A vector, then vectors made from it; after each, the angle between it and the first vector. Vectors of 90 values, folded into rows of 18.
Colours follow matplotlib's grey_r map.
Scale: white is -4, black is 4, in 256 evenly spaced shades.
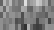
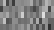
orthogonal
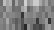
nearly parallel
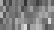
nearly opposite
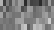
nearly opposite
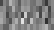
orthogonal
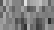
nearly parallel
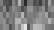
nearly opposite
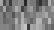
nearly opposite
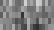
nearly parallel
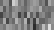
orthogonal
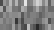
nearly parallel
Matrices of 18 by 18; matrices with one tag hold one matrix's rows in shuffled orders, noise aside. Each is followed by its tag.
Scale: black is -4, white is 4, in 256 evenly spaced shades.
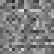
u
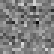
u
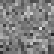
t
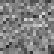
t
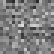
u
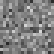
t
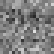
u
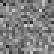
t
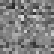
u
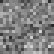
t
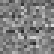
u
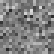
t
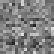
u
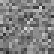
t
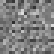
u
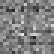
u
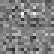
u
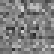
u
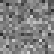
t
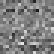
u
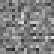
u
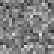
t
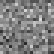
t
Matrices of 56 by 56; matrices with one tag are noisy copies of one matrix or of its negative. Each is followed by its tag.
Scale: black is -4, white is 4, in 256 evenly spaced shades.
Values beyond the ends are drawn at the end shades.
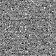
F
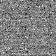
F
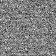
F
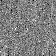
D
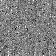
D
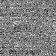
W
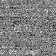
W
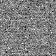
F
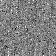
D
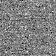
F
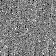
D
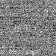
W
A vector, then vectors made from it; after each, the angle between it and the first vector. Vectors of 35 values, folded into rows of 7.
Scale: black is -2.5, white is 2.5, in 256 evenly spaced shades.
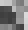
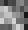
nearly opposite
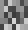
orthogonal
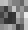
nearly parallel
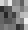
nearly parallel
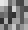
partly aligned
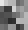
nearly parallel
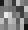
partly opposed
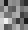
partly opposed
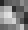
nearly opposite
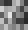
partly opposed
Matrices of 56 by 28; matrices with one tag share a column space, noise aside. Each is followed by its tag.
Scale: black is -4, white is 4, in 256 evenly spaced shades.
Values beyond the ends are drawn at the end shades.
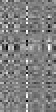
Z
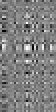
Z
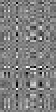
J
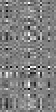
J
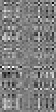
J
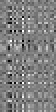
Z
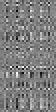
J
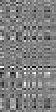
J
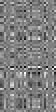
J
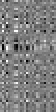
Z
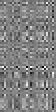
J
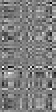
J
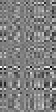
J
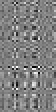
J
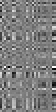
J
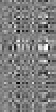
Z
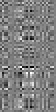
J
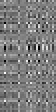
Z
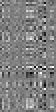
J
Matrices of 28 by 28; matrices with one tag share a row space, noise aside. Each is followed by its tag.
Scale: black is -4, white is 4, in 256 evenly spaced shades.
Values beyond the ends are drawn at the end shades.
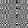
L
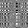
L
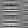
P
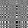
L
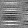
P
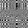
L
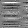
P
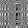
L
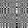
L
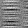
P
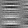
P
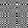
L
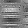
P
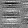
P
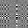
L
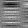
P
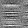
P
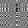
L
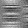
P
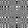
L
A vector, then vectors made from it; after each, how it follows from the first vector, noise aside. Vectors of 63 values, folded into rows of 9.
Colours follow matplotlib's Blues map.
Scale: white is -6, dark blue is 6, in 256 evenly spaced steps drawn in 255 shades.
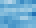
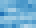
reversed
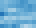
reversed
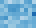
sign-scrambled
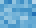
sign-scrambled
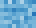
sign-scrambled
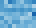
sign-scrambled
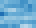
reversed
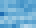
reversed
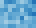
sign-scrambled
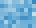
sign-scrambled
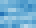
reversed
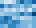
scaled up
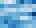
scaled up
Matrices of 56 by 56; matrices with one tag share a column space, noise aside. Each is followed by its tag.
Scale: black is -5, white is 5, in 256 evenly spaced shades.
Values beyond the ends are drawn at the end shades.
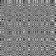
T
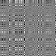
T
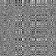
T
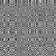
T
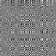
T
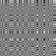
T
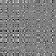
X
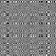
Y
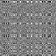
Y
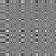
X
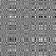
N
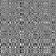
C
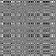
Y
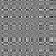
N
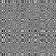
X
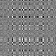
N
